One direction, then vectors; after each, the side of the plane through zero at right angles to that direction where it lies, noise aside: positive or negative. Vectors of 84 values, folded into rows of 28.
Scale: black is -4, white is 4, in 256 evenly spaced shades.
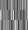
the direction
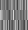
positive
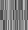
negative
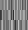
negative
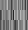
negative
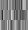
positive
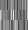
positive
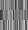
negative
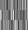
positive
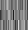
negative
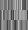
negative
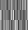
positive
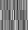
positive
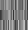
negative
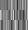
positive
